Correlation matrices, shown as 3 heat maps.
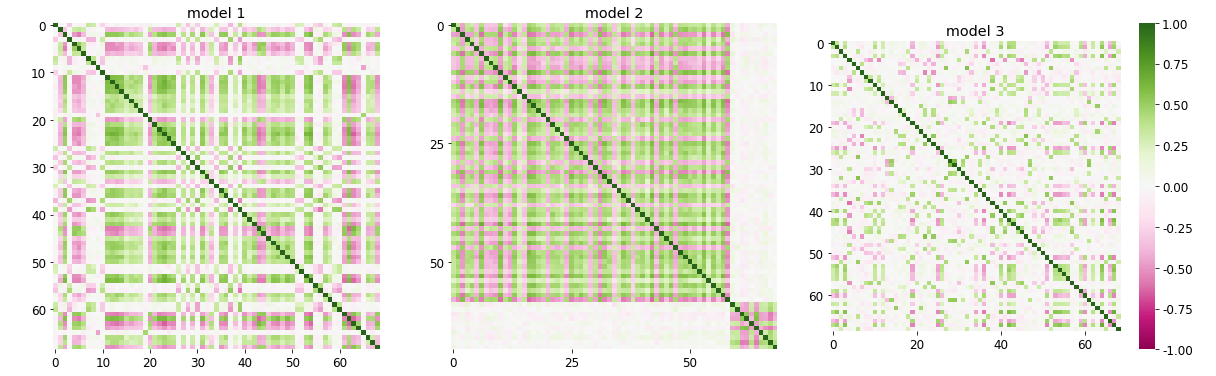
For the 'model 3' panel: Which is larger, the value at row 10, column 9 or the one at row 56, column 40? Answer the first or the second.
the second
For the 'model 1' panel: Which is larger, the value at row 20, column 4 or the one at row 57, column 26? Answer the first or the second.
the first
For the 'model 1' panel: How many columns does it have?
69
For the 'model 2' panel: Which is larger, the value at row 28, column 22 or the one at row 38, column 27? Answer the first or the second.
the first
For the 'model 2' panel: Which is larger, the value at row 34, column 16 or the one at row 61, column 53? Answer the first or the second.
the second
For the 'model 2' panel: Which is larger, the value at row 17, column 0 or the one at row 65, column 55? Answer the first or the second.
the first
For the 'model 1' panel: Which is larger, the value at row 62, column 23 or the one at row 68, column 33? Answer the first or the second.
the first
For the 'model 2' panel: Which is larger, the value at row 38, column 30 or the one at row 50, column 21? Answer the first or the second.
the second
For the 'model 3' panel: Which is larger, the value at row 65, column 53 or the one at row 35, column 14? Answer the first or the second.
the second
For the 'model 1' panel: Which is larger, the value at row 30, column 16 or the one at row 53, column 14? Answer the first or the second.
the second
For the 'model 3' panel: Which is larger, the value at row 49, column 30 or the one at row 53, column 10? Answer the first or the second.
the second
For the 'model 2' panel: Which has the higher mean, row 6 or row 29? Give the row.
6
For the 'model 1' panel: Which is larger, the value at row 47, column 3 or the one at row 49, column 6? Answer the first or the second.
the first
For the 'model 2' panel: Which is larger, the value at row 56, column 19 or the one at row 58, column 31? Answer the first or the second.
the second
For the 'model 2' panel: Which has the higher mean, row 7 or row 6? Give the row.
6
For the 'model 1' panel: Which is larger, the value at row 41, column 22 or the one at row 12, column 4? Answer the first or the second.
the first
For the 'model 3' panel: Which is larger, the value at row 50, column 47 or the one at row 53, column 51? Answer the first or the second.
the first
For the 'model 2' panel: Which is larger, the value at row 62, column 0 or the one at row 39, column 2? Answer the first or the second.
the first
